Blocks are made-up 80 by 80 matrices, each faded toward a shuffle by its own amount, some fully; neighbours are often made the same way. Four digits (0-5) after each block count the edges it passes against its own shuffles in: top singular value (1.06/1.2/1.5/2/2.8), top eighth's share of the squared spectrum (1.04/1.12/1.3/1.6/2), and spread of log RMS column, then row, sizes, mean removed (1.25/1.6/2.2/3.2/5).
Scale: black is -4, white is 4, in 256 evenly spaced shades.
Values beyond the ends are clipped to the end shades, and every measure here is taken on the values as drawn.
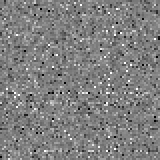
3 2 0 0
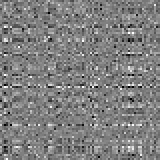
5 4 3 3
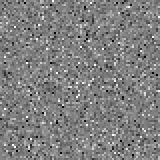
2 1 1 0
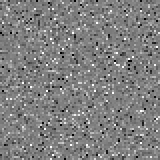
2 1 0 0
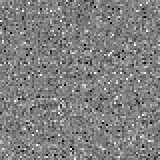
3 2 1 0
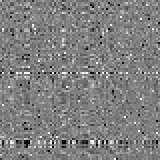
5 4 2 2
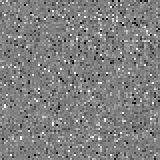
2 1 0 0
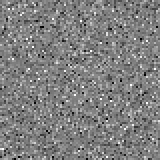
1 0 0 0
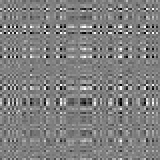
5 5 4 4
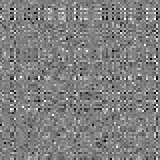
5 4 3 3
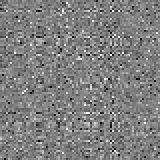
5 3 2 2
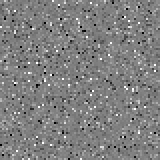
0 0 0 0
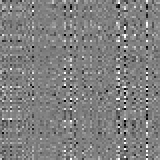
5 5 4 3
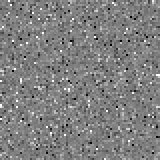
0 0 0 0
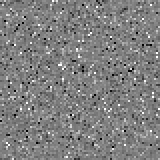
0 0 0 0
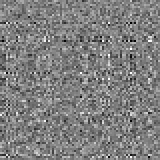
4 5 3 3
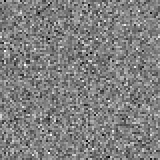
3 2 1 0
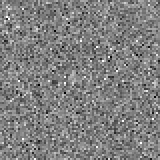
2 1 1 0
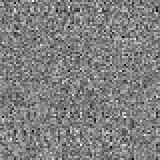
4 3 2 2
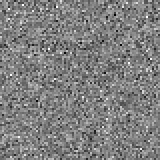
1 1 0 0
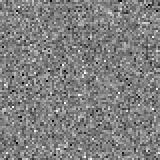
1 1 0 0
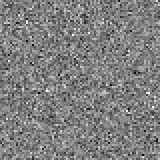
0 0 0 0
